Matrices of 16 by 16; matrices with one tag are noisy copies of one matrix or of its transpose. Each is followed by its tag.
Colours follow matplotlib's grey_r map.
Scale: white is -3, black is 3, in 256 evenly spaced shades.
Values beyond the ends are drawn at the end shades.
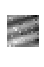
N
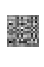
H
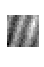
N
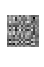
H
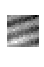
N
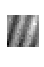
N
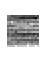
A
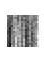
A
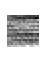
A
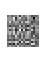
H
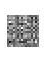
H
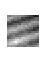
N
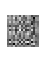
H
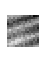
N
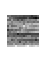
A
